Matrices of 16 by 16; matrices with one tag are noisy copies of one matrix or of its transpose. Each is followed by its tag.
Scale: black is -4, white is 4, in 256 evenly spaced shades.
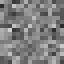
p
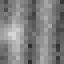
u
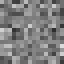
p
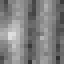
u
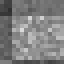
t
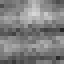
u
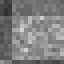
t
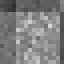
t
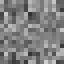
p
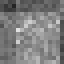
t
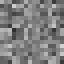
p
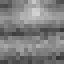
u
